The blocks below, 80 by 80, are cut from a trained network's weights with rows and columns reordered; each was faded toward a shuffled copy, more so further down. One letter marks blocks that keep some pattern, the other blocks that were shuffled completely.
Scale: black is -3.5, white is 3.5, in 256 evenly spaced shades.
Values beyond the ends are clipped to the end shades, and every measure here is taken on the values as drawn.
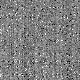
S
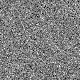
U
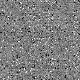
S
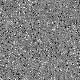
U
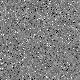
U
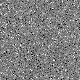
U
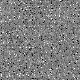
S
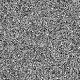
S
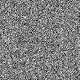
S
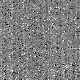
S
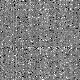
S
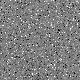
U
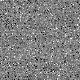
S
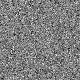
U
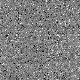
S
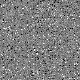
S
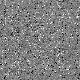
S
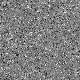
U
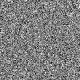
S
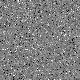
U
